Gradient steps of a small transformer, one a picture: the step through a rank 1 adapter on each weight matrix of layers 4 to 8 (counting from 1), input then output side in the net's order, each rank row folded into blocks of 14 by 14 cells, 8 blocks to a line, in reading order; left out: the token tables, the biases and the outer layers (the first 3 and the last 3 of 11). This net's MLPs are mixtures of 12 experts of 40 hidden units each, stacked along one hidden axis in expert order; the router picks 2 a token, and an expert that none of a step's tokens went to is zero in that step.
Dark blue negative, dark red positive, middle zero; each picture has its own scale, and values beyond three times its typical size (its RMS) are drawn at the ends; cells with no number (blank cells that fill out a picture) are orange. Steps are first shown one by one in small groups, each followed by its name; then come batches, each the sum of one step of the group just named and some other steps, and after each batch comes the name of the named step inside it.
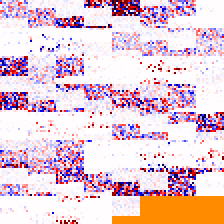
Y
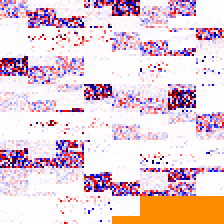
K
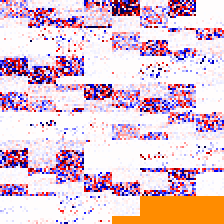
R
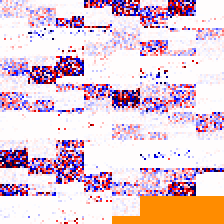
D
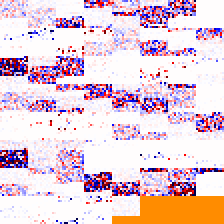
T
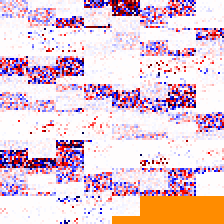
D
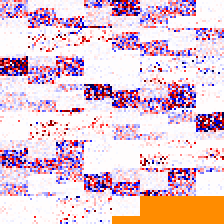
K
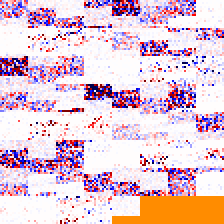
K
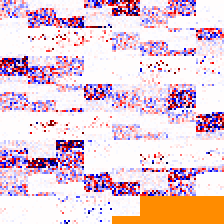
K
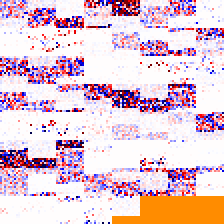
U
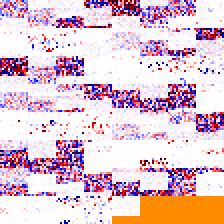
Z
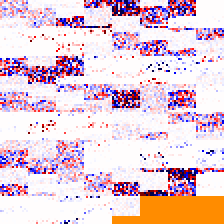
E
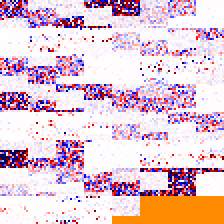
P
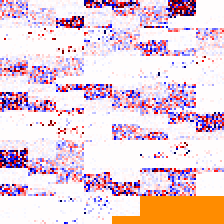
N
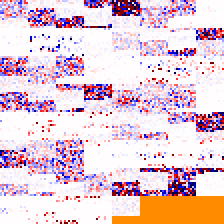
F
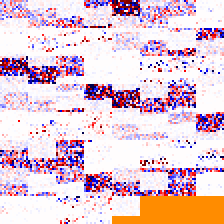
Z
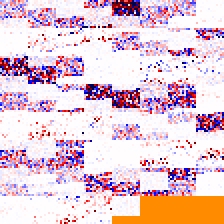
Z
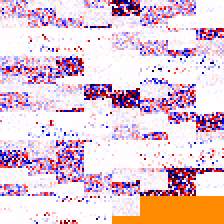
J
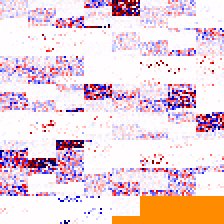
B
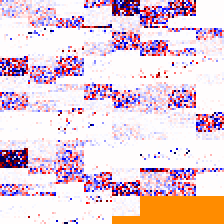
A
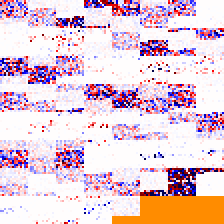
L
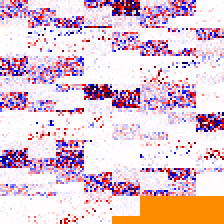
A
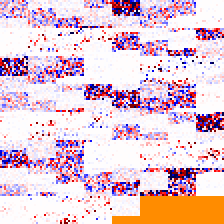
J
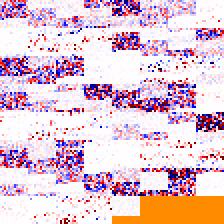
J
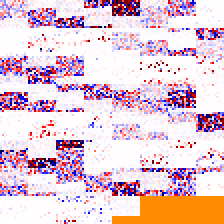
B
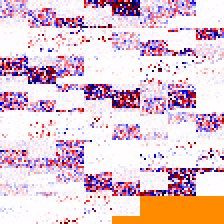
L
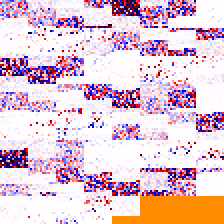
A
